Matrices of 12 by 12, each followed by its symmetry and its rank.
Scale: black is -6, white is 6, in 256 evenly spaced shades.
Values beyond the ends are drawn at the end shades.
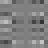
neither, rank one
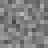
antisymmetric, full rank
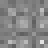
symmetric, rank two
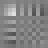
symmetric, rank one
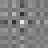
symmetric, rank one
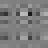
neither, rank one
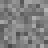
antisymmetric, full rank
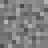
antisymmetric, full rank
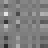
neither, rank one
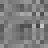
neither, rank two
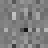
neither, rank two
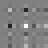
symmetric, rank one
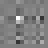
symmetric, rank one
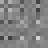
symmetric, rank two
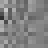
neither, rank two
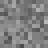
antisymmetric, full rank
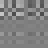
neither, rank one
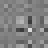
symmetric, rank two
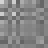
symmetric, rank two
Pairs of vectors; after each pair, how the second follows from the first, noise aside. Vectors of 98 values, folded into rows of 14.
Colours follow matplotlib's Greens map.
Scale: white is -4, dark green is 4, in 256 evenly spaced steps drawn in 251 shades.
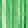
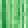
negated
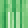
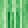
negated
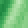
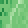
partly zeroed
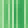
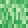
shuffled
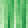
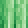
negated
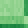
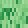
shuffled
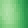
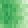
negated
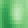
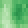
negated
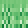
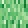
shuffled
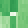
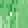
partly zeroed
